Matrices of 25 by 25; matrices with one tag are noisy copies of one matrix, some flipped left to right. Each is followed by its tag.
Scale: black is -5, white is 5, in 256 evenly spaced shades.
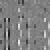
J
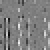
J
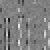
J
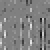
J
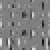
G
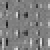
G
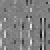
J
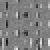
G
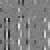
J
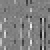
J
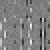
J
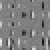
G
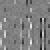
J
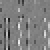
J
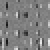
G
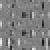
G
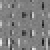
G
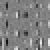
G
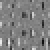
G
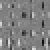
G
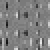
G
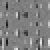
G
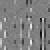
J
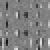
G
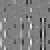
J
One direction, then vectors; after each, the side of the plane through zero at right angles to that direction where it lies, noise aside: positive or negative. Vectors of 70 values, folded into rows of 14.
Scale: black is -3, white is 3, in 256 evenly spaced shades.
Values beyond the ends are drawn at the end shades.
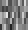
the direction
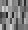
negative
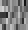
negative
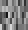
negative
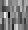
positive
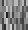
negative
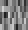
negative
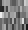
positive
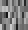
negative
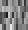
negative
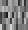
negative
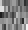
negative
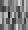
positive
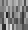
negative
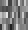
positive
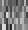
positive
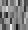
negative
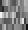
positive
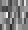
positive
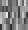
positive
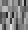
negative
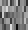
negative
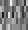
negative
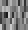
negative
